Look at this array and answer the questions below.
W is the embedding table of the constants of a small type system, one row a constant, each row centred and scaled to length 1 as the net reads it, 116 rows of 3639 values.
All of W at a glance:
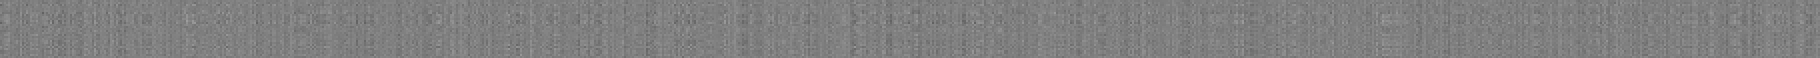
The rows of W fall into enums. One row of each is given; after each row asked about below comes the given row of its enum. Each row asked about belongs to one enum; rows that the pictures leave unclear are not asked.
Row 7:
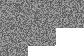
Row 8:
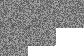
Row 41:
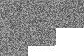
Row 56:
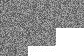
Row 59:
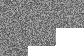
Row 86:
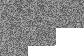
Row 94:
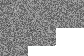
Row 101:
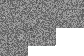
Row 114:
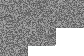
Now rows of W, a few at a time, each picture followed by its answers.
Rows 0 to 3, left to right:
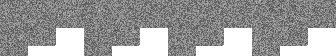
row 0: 101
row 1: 94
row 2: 8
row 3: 86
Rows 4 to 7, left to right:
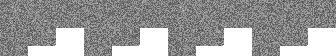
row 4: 94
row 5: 114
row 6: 94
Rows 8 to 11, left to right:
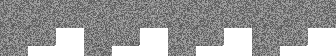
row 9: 59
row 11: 8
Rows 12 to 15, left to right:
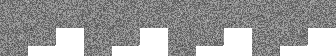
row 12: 101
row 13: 8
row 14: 59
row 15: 114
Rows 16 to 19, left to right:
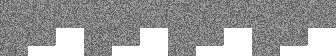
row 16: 56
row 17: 101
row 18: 7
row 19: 114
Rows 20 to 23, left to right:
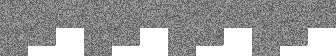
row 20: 101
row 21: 101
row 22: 114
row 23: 41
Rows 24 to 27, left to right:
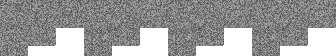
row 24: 7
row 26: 101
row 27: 101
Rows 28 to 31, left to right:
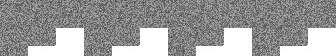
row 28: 7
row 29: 7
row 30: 56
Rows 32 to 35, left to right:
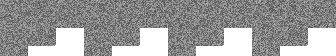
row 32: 114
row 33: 7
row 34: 8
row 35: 86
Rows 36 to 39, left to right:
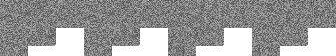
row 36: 114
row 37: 114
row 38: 56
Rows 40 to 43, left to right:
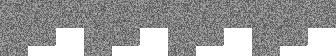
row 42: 7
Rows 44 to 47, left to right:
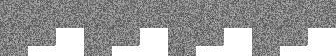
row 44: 8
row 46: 56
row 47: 8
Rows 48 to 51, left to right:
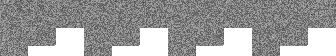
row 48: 86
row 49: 7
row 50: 114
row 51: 101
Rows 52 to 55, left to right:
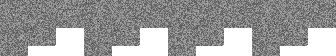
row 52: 101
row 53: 94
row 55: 94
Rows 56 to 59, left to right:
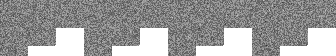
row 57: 114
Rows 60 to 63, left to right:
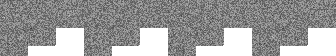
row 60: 101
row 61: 8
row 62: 56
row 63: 101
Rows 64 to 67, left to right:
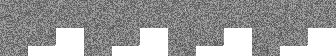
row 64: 114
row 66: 59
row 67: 56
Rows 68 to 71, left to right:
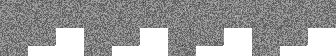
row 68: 7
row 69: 7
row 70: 59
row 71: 8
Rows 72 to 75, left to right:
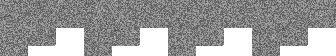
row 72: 114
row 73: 94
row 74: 8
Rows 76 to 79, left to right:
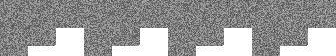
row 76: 8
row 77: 114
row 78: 7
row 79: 59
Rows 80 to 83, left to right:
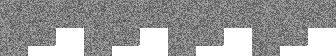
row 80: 41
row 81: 41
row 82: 8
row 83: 94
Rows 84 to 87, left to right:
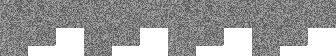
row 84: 86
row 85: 101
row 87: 8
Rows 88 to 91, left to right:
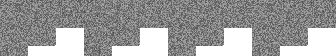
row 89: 56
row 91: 7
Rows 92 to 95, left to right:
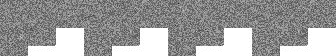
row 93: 114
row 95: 114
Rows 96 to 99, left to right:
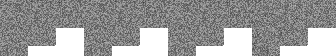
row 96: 7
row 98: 7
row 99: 56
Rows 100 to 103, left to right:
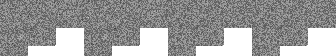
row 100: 101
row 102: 8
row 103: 8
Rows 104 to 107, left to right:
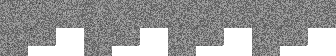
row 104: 101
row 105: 94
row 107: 8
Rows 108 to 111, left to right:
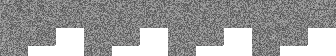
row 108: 86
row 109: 7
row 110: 7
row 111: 101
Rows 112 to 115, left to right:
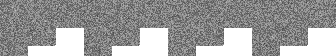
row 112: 94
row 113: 56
